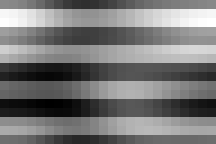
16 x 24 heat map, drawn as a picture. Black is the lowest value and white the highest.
Ninth with the lowest average: bottom left. Stripes: horizontal, repeating 4 times. Ninth with the highest average: top right.
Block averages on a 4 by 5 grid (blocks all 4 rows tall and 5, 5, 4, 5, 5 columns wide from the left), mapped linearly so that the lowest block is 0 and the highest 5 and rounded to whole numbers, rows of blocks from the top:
52245 | 31234 | 00221 | 21232
